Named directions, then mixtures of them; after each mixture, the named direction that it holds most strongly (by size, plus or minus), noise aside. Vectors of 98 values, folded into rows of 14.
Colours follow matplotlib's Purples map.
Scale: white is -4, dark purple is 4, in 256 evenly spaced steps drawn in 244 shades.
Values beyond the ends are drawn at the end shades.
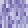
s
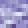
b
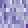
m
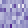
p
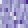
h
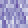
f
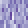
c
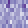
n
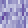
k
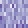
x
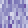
s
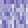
f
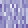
x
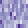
h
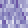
f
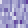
h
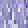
c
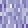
x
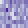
h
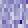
h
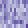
m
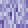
c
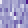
h
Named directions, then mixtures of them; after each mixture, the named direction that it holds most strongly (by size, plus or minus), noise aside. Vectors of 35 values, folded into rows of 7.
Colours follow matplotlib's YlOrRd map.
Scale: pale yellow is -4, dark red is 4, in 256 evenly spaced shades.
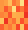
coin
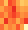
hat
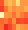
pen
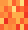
coin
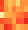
pen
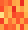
coin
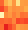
pen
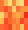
coin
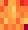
hat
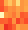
pen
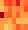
pen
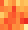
hat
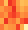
hat
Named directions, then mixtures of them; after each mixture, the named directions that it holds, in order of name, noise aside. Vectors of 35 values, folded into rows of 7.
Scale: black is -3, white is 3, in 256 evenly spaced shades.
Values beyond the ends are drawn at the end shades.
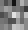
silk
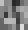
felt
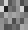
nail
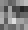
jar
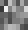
jar, nail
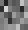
nail, silk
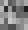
jar, nail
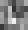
felt, jar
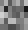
jar, nail, silk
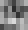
felt, jar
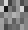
nail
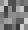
felt, nail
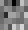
felt, silk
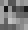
jar, nail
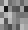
jar, nail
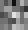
silk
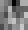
felt, jar, silk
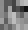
jar, silk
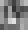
felt, jar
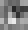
felt, jar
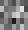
jar, nail, silk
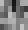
felt, jar, silk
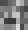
felt, silk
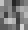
felt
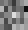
jar, nail, silk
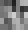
jar, silk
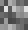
jar, nail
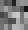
silk
